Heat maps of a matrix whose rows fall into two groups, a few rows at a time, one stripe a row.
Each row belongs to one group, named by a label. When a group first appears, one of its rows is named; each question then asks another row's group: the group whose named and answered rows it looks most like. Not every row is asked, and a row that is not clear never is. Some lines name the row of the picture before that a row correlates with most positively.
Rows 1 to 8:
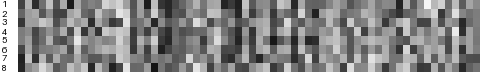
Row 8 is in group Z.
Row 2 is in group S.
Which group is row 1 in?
S
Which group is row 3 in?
Z
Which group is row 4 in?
S
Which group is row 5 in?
S
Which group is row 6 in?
S
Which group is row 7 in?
S
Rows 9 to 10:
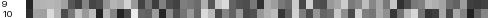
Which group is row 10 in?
Z
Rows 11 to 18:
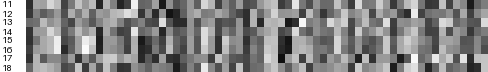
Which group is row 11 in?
Z
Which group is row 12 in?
S
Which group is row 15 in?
Z
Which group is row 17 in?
S
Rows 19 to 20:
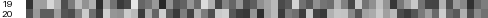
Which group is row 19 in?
Z
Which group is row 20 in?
S
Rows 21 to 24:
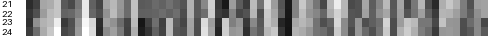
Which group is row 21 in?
Z
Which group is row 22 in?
Z
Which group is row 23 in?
Z
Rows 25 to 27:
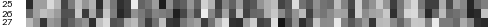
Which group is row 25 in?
Z
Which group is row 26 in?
Z
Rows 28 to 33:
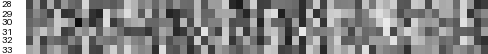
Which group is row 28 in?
S
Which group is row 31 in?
Z
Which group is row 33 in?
S
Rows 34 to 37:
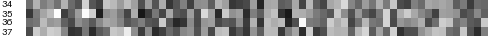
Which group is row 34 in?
S
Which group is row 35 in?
Z
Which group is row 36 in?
Z
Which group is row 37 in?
S
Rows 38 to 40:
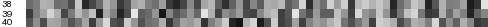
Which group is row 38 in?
Z
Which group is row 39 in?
Z
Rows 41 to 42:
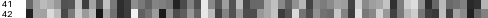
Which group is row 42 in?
Z
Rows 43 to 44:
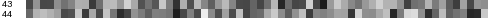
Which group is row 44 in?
Z
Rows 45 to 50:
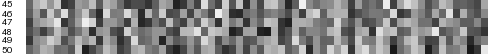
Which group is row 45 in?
Z
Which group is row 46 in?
S
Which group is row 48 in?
S
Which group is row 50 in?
Z
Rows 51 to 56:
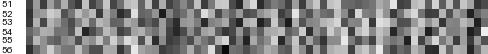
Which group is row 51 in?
S
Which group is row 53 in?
S
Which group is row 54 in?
Z
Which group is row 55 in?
S
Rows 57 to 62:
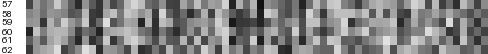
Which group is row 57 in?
S
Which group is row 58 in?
S
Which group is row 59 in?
S
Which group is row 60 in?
S
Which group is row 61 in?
S
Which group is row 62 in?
Z
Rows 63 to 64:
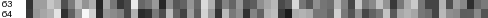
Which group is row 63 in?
Z
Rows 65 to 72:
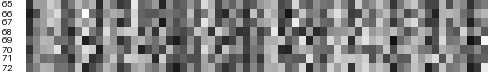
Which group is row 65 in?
Z
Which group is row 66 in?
Z
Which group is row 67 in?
Z
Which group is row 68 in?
S
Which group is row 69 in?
Z
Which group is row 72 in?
Z
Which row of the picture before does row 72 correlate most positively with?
63
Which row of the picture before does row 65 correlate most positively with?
63
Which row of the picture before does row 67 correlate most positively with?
63
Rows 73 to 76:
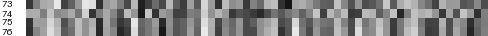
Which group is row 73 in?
Z
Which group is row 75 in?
Z
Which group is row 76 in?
Z
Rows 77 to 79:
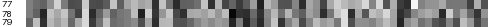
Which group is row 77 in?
S
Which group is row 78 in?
S
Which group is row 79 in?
S
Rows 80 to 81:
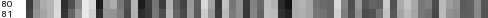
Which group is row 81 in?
Z
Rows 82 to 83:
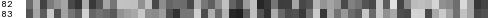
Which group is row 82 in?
S
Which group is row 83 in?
S
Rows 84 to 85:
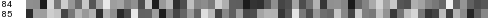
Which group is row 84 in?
S
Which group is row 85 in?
Z
